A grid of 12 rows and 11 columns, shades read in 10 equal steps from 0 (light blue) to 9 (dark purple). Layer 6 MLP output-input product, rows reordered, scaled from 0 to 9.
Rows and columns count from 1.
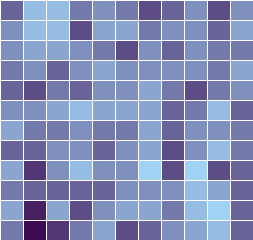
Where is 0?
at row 9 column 7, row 9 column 9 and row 11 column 10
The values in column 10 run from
0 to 6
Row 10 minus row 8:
-1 0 2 2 0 0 1 -3 -2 1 1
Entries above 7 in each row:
0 0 0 0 0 0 0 0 0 0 1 1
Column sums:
42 54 39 44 38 41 34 52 32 37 47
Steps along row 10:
up same same same down same same down up up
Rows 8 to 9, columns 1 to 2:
5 5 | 2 7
